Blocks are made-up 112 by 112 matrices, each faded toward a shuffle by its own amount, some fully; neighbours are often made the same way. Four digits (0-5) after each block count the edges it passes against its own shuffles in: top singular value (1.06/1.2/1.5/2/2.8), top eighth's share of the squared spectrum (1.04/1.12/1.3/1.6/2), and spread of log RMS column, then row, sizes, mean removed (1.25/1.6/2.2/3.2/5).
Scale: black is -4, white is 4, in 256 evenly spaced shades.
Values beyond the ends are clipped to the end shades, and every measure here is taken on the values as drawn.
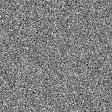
0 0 0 0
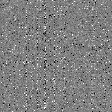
4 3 2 0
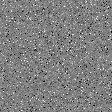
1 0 0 0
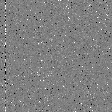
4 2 1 0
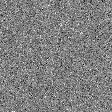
0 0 0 0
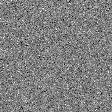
0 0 0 0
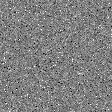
0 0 0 0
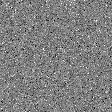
0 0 0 0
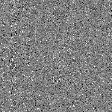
1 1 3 0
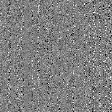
1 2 4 0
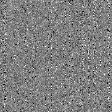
1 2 3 0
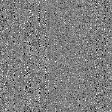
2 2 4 0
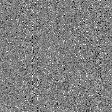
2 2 3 0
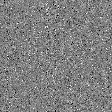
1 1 2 0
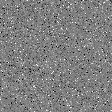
1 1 0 0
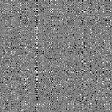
5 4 3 3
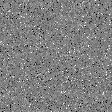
2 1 0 0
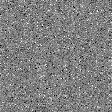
3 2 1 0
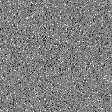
3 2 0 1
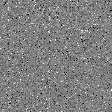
3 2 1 0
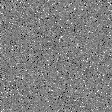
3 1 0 0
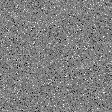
2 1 0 0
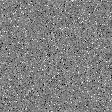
2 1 0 0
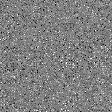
3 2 1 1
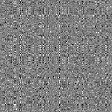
5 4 3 3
